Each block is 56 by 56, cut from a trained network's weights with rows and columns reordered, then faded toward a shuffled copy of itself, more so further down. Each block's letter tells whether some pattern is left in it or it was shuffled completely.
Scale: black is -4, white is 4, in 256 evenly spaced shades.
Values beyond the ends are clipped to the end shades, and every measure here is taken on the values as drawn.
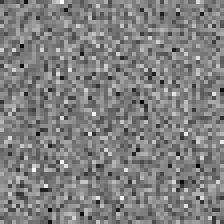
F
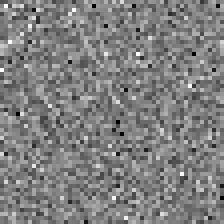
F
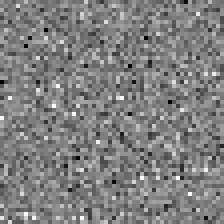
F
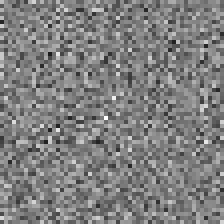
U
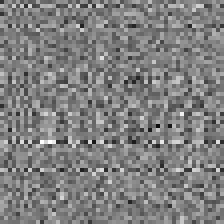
U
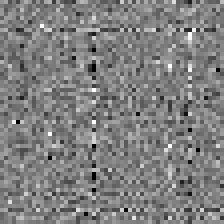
U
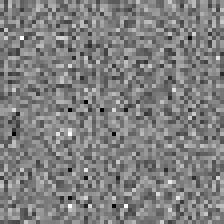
U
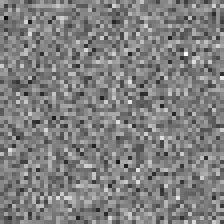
F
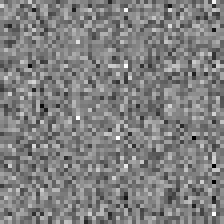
U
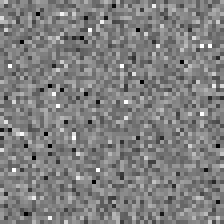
F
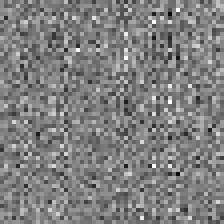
U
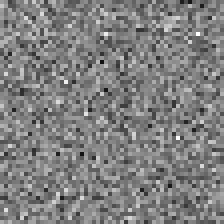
F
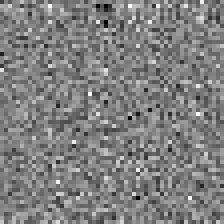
U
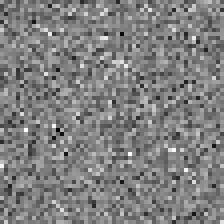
F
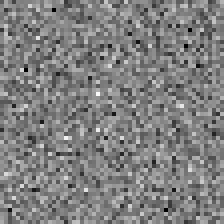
F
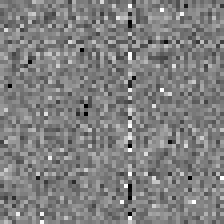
U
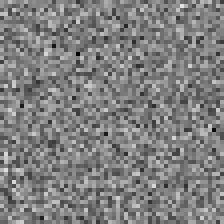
F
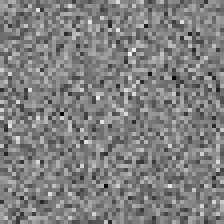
F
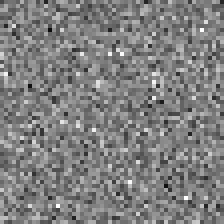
F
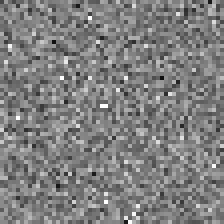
F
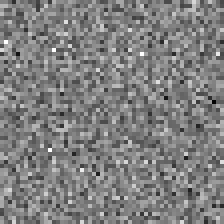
F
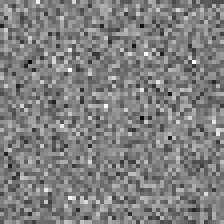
F
